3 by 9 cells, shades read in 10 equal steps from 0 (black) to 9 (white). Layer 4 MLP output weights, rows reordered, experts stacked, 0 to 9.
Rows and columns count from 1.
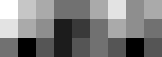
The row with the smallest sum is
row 3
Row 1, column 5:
4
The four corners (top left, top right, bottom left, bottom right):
9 6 4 3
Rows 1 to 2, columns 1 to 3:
9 7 6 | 8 6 5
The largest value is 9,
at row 1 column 1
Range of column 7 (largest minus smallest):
5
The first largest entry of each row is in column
1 1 1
